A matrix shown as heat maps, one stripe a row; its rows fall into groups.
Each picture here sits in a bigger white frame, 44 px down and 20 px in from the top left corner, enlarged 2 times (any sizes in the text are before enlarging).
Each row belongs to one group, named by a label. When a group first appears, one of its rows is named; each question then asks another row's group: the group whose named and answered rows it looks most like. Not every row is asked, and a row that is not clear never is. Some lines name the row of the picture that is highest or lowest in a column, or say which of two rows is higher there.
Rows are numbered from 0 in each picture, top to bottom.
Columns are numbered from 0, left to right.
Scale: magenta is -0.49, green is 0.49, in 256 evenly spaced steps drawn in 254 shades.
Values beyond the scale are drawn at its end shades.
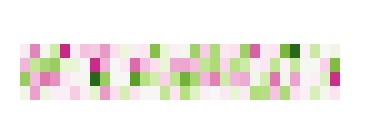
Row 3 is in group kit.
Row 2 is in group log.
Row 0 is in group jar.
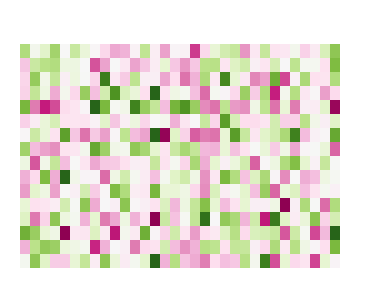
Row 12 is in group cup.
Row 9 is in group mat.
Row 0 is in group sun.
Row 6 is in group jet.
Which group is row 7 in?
log
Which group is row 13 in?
sun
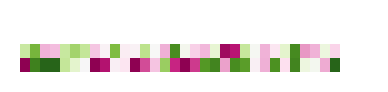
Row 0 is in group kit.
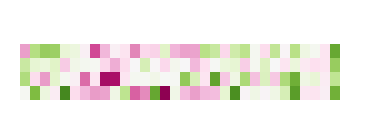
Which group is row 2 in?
jar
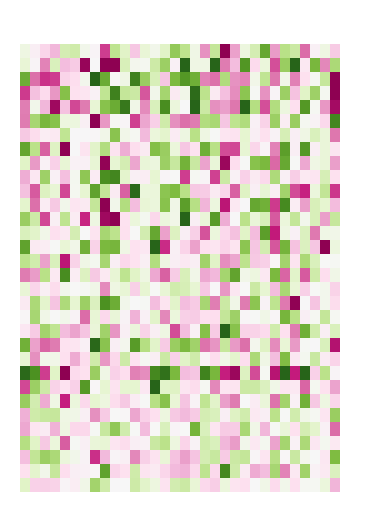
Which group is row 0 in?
kit
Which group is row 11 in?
kit
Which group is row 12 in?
jar
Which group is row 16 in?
mat
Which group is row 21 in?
log
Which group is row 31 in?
log
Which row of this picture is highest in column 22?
4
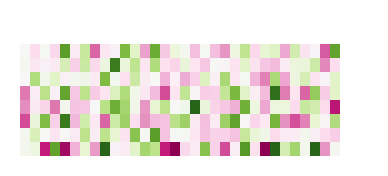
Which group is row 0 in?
jet
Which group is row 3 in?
mat
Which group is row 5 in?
mat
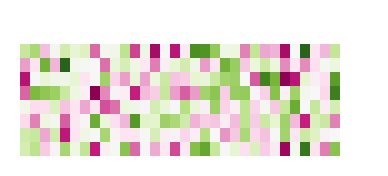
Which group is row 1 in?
mat
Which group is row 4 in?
jar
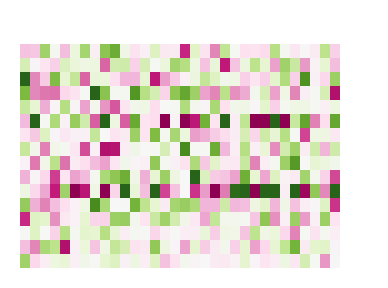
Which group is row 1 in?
kit
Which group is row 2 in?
cup
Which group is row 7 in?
jar
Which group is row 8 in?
jar
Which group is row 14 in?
jar
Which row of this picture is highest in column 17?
9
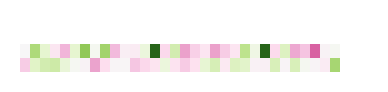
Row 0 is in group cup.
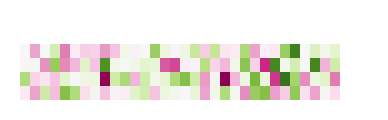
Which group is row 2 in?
kit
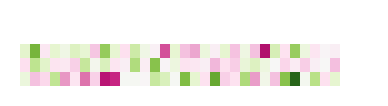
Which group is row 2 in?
jar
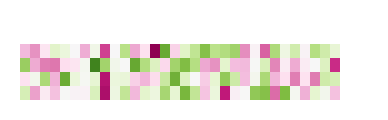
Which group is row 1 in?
log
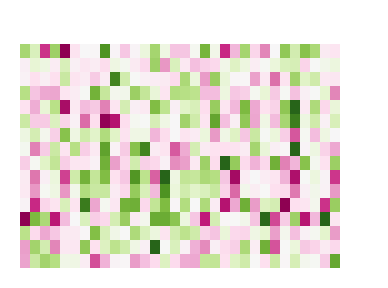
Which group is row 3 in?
log
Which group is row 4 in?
jar
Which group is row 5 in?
jar
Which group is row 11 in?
jet
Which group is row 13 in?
log
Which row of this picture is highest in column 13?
14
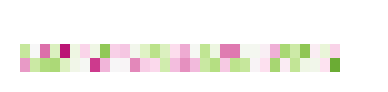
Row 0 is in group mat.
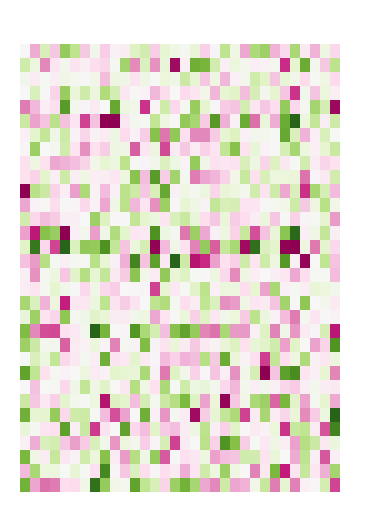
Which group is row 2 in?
kit
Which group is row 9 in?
jet
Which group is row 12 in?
log
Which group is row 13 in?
jar
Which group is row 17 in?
cup
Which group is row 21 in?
sun
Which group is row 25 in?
kit
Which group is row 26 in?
sun
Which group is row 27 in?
jet
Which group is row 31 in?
log
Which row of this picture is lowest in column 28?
15
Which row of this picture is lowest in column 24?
23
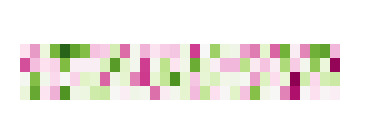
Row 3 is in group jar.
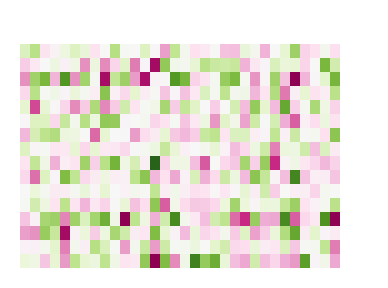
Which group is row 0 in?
kit
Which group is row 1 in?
cup
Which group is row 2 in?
mat
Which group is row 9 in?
mat
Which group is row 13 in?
jar
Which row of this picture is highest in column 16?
2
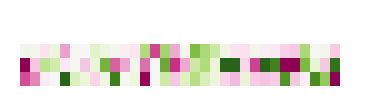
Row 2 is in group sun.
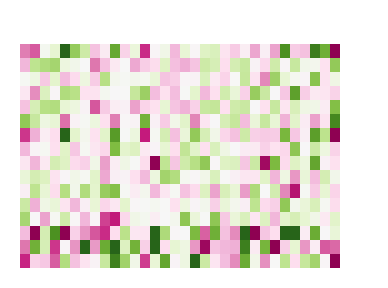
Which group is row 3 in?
mat
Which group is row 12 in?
jar
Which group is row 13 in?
jar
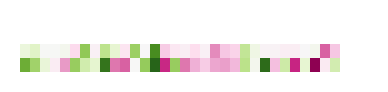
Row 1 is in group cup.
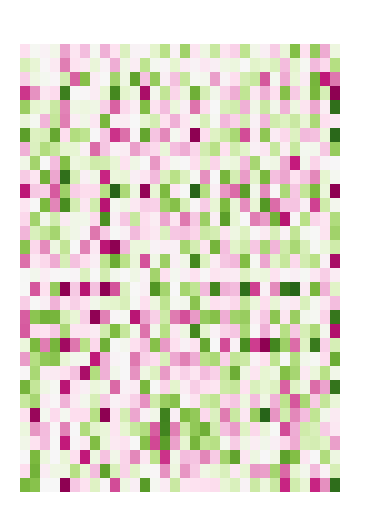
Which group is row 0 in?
jar
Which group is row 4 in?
sun
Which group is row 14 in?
jar
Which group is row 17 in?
jar
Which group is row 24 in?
sun
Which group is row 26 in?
kit
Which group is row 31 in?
sun
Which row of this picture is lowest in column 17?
6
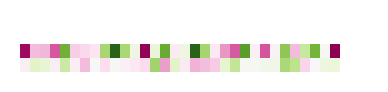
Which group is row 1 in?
jet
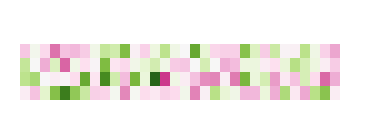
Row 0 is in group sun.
